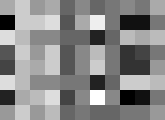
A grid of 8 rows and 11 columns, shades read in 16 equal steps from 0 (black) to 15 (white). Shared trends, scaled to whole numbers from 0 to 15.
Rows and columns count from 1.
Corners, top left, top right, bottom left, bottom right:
10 10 9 9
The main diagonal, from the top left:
10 12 8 12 5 7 15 6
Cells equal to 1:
3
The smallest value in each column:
0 10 8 8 4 6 2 6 0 1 7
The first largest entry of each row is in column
2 7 1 2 4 1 7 2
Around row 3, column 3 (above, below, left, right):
12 9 11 8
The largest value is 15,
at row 7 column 7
